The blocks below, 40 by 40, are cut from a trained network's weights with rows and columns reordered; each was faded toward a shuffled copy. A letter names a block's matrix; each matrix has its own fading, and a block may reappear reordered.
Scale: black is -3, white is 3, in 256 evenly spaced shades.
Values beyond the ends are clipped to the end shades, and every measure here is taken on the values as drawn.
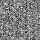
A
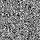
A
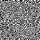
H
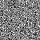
A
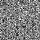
A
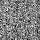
A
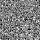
H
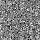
A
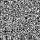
H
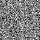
A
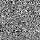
H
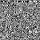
H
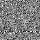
H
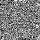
H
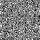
A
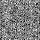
A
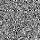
H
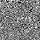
H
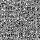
A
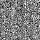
A
